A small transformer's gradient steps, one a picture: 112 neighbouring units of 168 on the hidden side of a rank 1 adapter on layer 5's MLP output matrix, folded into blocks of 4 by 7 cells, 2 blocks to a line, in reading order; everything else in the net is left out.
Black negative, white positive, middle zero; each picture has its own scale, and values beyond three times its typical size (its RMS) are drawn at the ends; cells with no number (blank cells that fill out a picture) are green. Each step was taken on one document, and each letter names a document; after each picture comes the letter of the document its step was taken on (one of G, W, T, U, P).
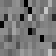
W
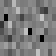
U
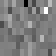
W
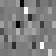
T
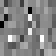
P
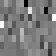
W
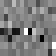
U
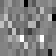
P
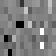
T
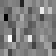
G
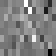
W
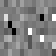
U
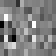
G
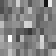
P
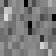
W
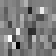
G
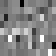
U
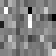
P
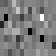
U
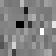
T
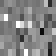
T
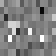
G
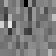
W
